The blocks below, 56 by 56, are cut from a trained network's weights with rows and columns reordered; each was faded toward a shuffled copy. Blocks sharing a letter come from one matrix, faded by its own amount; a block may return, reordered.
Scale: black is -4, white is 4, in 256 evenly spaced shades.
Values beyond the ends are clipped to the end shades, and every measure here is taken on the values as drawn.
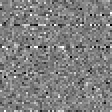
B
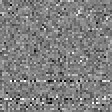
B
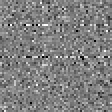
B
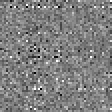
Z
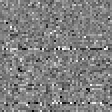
B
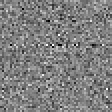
Z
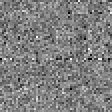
Z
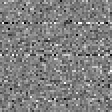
B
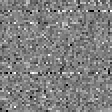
B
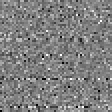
B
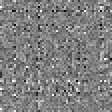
Z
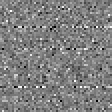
B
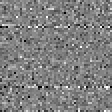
B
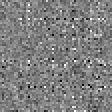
Z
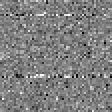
B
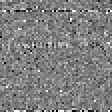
B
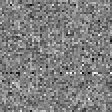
Z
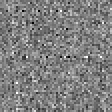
Z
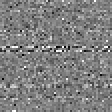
B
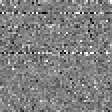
B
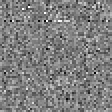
Z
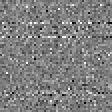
B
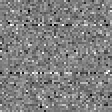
B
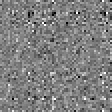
Z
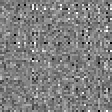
Z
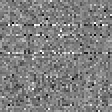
B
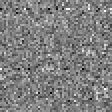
Z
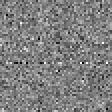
Z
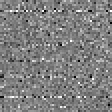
B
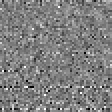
B
